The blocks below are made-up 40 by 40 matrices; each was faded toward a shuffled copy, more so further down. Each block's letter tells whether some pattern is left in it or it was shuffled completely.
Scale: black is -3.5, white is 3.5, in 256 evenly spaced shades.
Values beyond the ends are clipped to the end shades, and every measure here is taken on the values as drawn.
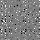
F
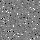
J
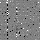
F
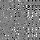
F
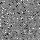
J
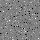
J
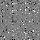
F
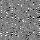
F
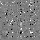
F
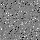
J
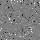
J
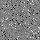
J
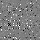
F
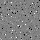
J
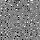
F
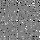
F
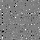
F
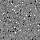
J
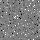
J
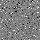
J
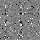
F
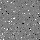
J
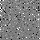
F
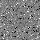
J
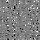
F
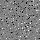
J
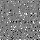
F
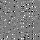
F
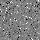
J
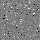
J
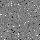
J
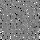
F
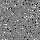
J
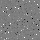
J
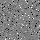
J
